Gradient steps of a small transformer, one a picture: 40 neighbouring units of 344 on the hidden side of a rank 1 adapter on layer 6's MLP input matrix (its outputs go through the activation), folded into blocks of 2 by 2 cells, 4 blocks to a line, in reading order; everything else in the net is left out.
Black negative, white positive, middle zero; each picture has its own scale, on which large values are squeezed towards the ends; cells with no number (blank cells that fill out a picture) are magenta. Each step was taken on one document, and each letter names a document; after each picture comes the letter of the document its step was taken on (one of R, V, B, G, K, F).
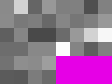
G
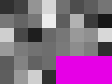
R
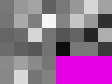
G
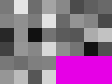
G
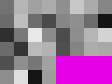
G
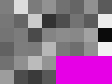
R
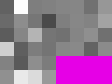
G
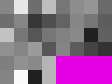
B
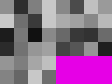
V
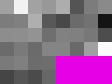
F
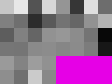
F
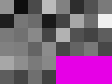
V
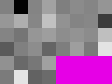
R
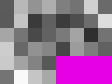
B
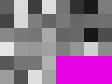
B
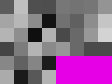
R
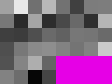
R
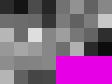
R
